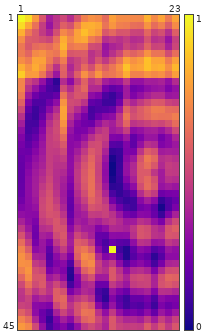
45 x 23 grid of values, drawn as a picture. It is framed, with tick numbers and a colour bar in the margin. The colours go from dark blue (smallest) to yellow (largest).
One lone cell stands out, far higher than its neighbours. The values follow a bell shape. The top part is higher, up to a seam about 20% of the way down. Rings spread out from the middle right.
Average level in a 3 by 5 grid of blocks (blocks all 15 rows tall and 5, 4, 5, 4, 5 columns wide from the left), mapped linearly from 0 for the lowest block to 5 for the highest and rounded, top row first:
4 4 3 4 5 | 1 2 2 0 2 | 3 2 2 0 1
